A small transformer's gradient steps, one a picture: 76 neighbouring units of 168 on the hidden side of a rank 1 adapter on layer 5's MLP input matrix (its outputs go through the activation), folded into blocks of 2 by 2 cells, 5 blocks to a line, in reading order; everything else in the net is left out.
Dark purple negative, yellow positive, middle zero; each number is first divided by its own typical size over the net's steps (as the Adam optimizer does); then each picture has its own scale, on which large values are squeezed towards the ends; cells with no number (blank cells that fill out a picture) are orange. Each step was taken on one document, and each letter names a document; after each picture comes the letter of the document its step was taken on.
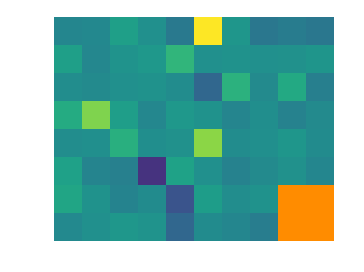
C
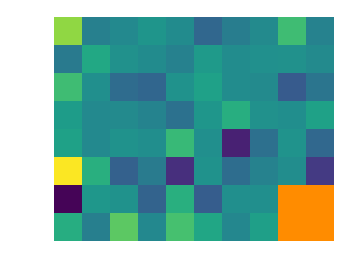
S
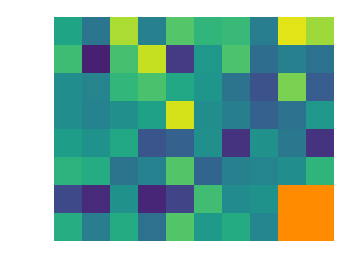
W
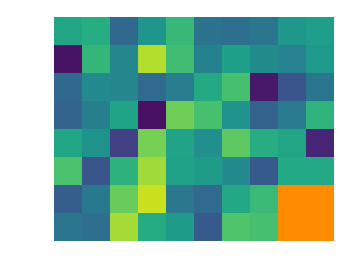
W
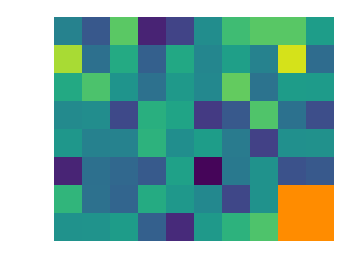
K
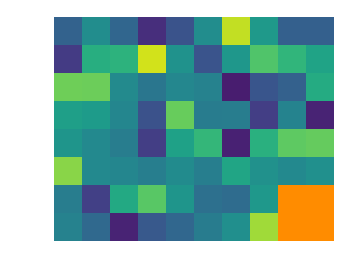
K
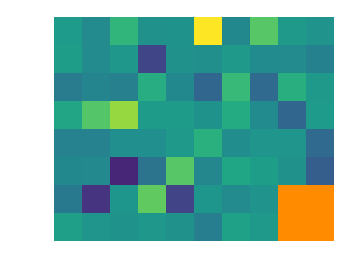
C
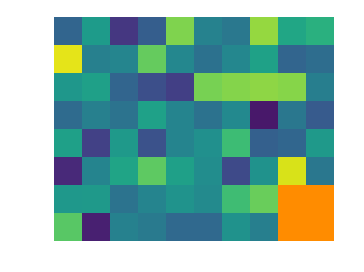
K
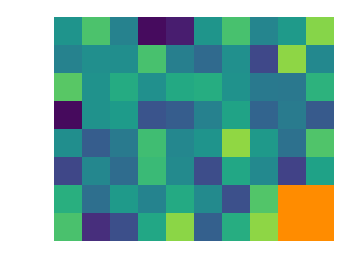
K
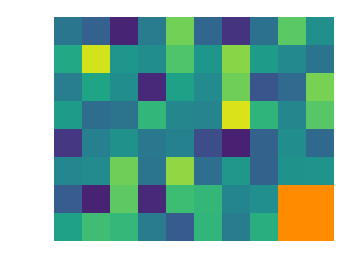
W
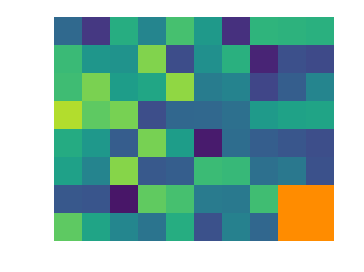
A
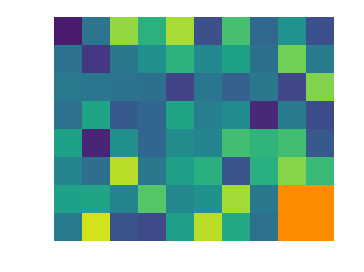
K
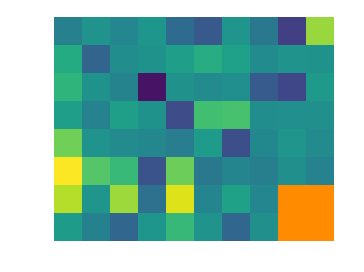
S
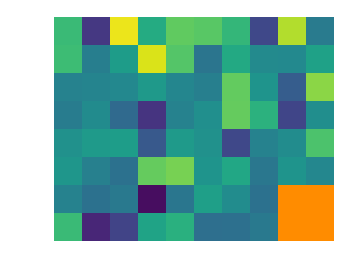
W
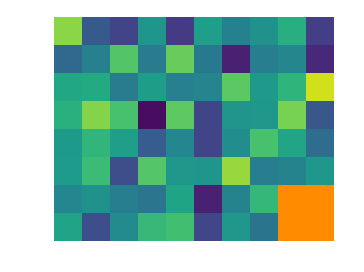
A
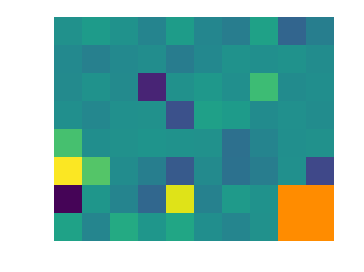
S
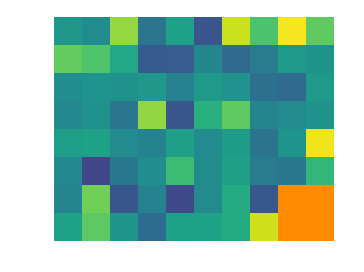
W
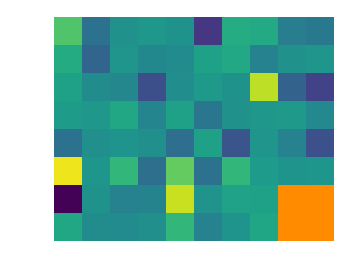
S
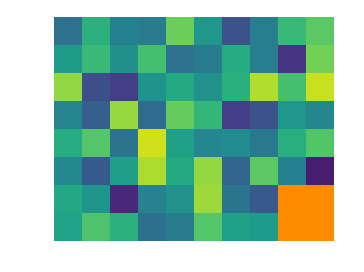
A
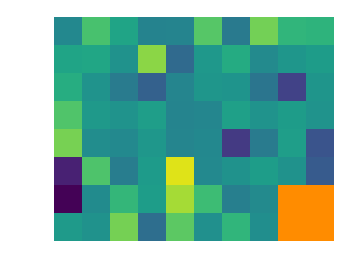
S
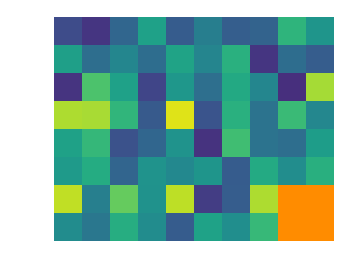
A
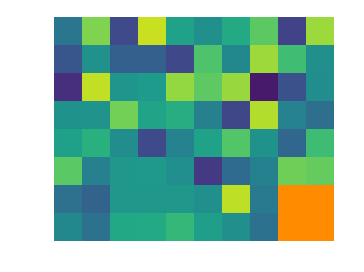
K
